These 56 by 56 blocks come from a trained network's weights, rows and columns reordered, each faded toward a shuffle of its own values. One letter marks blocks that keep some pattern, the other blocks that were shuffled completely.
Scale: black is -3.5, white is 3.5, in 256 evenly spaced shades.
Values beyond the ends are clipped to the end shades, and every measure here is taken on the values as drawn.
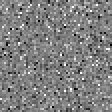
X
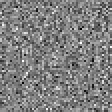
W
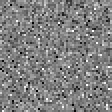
X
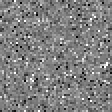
X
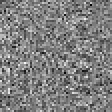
W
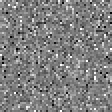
X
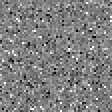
X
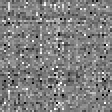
W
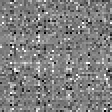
W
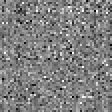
W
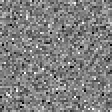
X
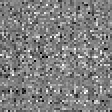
W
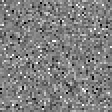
X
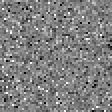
X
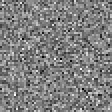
X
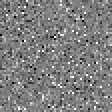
X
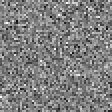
X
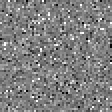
X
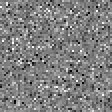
X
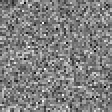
X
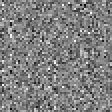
W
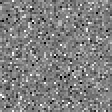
X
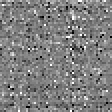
W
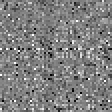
W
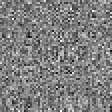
W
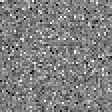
X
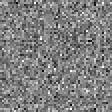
W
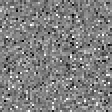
X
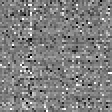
W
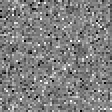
X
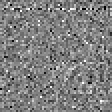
W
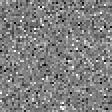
X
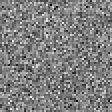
X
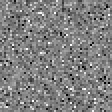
X
